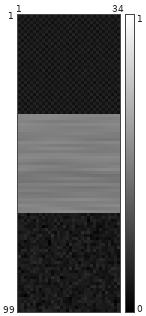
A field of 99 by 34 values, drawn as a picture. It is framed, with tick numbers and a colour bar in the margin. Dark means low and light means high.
It is made of 3 by 1 panels. Panel 1,1: very low, checkered, faint in contrast. Panel 2,1: middling, streaked across, faint in contrast. Panel 3,1: very low, fine-grained, faint in contrast.
